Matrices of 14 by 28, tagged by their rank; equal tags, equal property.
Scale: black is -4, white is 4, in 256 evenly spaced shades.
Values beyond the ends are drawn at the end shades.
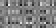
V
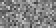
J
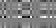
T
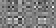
V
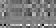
V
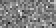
J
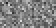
J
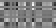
T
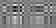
T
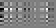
T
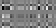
T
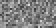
J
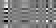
T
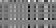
T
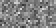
J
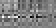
V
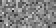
J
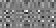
V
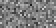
J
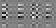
T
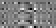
V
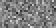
J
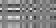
T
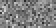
J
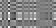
T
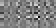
V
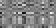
V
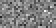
J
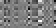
V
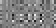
V
